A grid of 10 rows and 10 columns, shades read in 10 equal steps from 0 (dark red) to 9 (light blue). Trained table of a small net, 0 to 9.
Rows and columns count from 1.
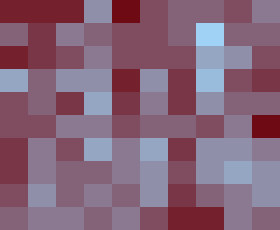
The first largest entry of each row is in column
4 8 8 8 4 3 4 9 2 2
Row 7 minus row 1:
1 4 2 1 5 4 -2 2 3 0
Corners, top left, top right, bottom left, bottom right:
1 5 4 4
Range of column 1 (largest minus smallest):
6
